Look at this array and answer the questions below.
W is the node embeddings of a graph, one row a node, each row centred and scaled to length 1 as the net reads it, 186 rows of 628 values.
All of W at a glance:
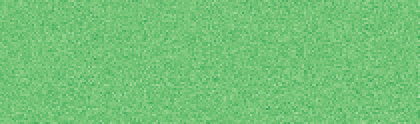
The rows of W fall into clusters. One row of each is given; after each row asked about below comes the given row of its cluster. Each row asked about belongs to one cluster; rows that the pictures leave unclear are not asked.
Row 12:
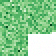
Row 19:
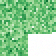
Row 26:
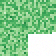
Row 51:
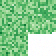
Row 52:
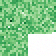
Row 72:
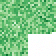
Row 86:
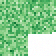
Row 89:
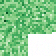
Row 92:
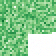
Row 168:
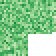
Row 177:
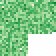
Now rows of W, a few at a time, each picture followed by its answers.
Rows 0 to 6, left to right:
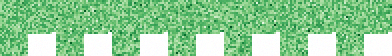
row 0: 72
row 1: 86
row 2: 72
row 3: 89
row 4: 12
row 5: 92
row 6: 26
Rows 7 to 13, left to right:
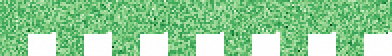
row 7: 92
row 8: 12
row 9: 168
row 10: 168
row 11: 72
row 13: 86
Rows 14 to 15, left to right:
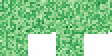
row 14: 92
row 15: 86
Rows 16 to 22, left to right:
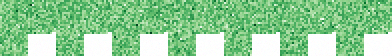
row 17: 19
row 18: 51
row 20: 177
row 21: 168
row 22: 86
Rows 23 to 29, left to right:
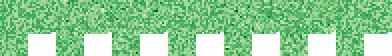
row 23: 92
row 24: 52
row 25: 168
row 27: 51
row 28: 89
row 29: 92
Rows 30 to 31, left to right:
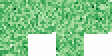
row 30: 168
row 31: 86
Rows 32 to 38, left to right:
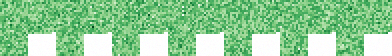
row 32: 52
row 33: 89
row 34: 72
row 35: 72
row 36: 19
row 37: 12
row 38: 168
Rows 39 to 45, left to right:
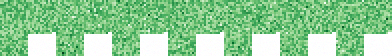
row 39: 19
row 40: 51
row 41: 72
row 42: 168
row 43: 12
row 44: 19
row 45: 12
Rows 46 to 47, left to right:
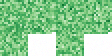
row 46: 89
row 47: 168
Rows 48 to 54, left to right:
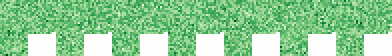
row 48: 72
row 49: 26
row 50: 72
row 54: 26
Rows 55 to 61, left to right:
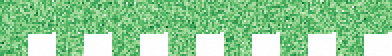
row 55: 168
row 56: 177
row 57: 52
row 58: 26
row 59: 26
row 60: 52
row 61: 12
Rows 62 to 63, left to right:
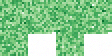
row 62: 52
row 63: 89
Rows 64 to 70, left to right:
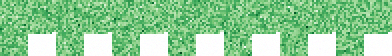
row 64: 51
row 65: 92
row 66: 52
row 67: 72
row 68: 92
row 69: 26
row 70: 168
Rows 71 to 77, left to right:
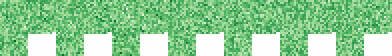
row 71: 86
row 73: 51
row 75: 177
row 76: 19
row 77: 92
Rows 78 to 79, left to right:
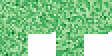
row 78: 72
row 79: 168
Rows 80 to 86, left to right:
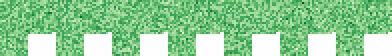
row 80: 92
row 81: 92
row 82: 72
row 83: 86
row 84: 168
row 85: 52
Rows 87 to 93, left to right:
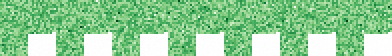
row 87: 26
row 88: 52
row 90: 12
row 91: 52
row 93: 51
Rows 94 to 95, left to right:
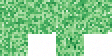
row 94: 177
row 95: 72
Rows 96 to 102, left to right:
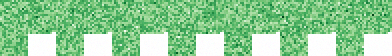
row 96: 12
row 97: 72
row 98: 52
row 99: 51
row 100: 51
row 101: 89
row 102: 72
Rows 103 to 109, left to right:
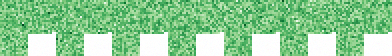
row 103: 26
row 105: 177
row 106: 52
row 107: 12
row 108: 92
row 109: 177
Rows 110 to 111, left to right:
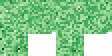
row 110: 12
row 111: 12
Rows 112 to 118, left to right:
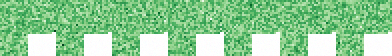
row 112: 89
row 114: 168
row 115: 168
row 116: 72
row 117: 12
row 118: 86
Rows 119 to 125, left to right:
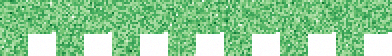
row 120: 51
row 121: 12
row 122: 177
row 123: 92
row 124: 52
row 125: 92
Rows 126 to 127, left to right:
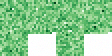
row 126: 19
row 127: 52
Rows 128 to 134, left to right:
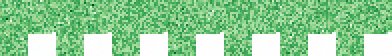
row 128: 52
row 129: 89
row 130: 72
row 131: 168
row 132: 19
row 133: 51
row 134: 12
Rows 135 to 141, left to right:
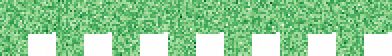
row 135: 19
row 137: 89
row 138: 92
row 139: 177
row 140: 177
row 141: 12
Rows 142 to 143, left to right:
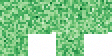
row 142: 12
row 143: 19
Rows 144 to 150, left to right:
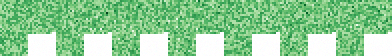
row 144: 72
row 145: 92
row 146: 19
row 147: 92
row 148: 168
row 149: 177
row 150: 12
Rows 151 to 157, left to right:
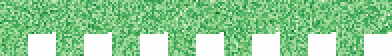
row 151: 26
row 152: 92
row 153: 86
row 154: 92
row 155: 89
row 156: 92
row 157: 12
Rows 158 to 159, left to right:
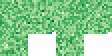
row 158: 168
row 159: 72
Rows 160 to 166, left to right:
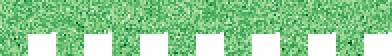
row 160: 72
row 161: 26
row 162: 51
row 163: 51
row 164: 89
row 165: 51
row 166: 86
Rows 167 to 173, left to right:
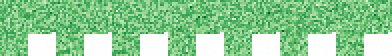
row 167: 92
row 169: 168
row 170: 12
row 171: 26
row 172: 89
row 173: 86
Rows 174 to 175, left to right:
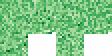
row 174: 168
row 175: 26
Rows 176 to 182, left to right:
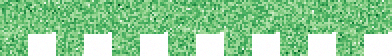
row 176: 19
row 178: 168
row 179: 72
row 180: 12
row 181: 51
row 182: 26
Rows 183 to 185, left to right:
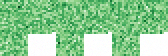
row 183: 89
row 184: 86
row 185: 86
